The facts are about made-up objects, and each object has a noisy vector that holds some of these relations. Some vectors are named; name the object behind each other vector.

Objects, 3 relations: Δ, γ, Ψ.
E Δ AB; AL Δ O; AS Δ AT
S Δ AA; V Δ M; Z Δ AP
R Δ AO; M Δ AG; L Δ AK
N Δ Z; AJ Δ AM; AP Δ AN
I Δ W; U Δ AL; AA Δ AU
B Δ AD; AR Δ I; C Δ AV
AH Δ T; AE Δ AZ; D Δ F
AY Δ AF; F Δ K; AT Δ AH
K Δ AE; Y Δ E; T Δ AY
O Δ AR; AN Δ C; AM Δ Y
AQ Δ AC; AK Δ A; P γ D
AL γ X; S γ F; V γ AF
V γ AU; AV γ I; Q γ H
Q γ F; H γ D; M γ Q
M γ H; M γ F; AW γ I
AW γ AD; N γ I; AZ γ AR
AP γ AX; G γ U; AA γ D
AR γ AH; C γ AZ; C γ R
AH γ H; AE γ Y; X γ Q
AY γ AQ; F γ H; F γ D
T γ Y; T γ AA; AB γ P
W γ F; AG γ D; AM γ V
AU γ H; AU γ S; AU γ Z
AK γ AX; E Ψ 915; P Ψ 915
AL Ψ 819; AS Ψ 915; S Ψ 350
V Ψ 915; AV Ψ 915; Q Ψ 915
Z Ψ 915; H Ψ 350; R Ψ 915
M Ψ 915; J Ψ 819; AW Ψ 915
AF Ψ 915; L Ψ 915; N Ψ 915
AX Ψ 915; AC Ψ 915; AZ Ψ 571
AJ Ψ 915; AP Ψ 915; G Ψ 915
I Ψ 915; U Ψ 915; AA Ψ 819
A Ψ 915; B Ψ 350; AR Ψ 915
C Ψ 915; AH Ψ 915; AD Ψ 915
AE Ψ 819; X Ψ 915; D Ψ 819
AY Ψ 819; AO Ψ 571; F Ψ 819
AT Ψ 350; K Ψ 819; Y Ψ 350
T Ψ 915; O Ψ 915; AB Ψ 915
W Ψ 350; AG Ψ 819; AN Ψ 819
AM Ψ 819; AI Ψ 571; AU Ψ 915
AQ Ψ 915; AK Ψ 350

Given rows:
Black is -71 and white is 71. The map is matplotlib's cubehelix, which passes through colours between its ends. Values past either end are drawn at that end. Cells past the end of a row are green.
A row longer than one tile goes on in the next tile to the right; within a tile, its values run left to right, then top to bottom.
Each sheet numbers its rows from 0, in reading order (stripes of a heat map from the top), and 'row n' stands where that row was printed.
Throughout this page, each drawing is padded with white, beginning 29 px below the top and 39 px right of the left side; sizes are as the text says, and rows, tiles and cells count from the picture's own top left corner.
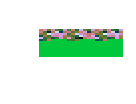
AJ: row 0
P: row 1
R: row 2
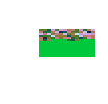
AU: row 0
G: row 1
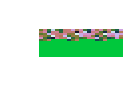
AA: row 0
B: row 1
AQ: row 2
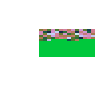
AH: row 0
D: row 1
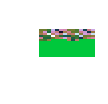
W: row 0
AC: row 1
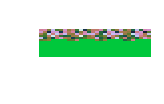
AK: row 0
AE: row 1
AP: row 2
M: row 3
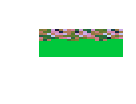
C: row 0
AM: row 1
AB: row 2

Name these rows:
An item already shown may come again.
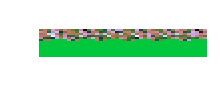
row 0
H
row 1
AZ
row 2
AU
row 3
AG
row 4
AO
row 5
AR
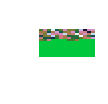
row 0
T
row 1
W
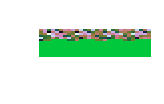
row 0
S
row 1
N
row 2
T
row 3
AW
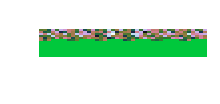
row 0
AU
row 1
J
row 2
X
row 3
Q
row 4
AI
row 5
O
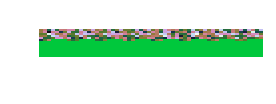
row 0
F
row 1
AX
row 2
G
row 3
AF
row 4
H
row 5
X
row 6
Y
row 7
V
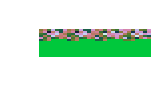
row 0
AL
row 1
AL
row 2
Z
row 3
AK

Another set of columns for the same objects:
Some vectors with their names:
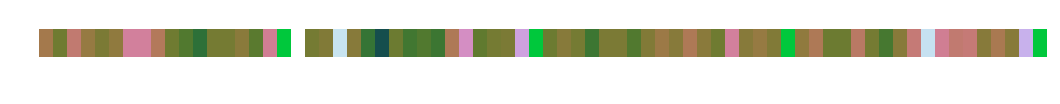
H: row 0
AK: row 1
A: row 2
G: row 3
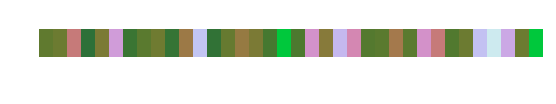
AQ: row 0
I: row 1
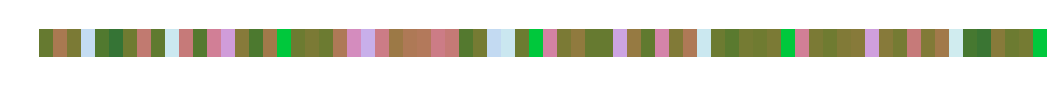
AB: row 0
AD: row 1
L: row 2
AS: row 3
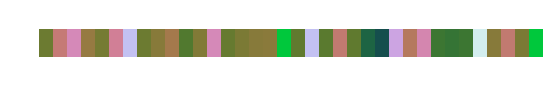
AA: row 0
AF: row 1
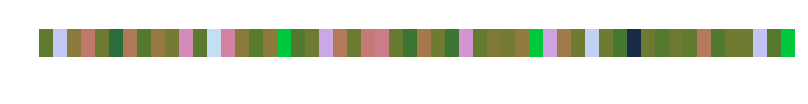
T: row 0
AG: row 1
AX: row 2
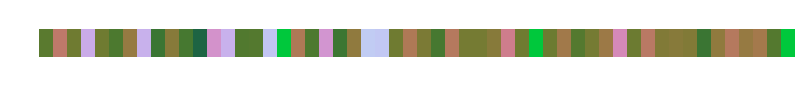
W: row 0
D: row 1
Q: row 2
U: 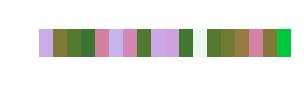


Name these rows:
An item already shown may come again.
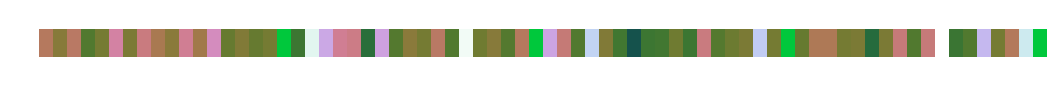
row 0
M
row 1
AE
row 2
AX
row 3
C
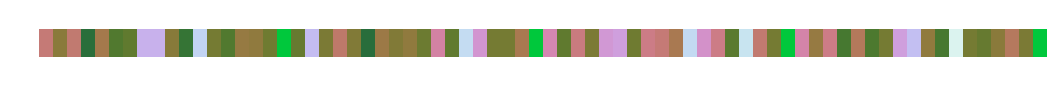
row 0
V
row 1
T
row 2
N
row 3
V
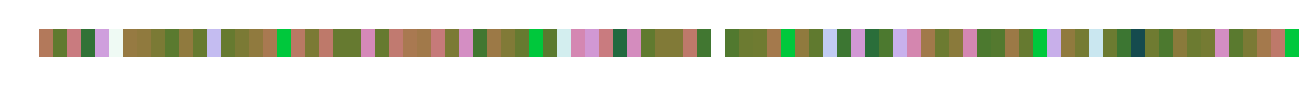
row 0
AL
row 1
M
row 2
AE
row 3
AM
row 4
AP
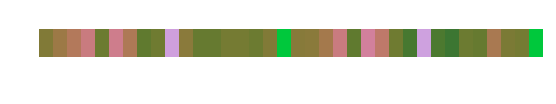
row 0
P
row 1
P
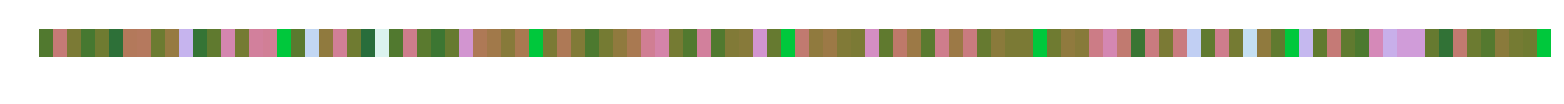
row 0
AR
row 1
Y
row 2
Z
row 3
M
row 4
AW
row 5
S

